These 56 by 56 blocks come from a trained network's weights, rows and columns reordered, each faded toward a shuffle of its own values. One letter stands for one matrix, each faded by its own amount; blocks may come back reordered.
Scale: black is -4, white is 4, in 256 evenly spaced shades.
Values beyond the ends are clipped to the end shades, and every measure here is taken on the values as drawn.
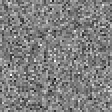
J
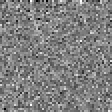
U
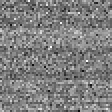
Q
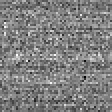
Q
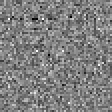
U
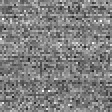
Q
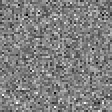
U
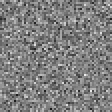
J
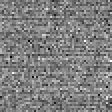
Q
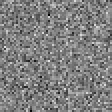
J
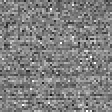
Q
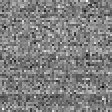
Q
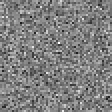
J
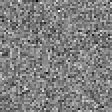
J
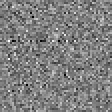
U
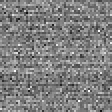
Q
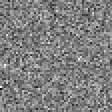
J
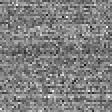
Q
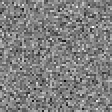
J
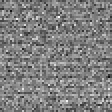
Q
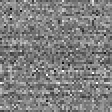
Q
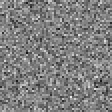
J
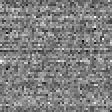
Q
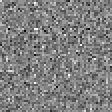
U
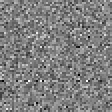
U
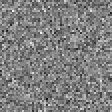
J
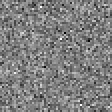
J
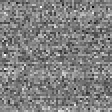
Q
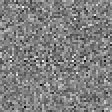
U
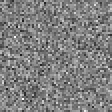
J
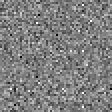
U
